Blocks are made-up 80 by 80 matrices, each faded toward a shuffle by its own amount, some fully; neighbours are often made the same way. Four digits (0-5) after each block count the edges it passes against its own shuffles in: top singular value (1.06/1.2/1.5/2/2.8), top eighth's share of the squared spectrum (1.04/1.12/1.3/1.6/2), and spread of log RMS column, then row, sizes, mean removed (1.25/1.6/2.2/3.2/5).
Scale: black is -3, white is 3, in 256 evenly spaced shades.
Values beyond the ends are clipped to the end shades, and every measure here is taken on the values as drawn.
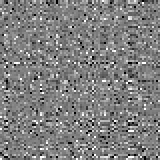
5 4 2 3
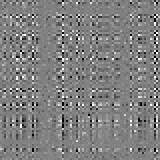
5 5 4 4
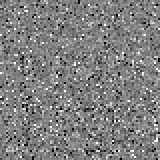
1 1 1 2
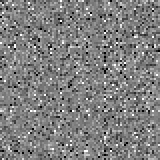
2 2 2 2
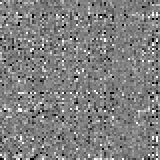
2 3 3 3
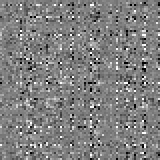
2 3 4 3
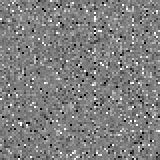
1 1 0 0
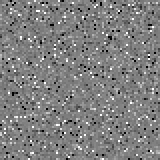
0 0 0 0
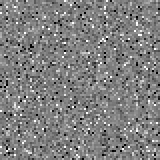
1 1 1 0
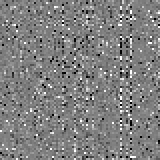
4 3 3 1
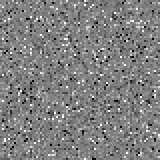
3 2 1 0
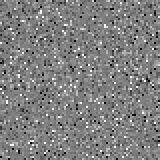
2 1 0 0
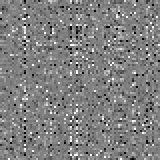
4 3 2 1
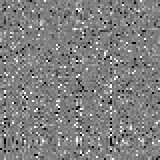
4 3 2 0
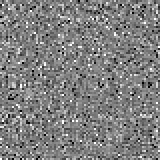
4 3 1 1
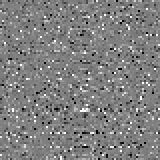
3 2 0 1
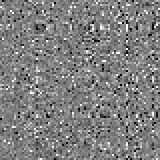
4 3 2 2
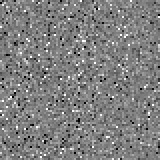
0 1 1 0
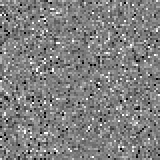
1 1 2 0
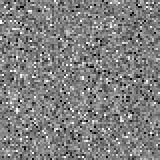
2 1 0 0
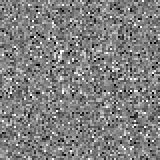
3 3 1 1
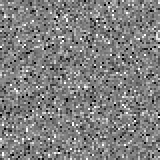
0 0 0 0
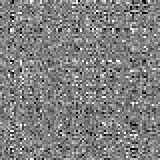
4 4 3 3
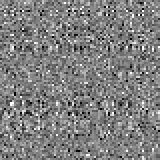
4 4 2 3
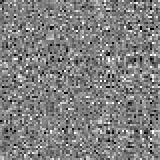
4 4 2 3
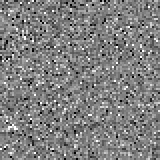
2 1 0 0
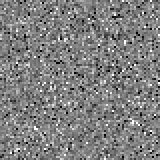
2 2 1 0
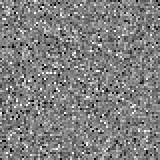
2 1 0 0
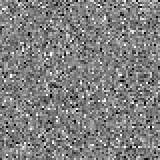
3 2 0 1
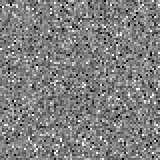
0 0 0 0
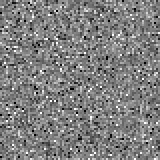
0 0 0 0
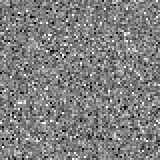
0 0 0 1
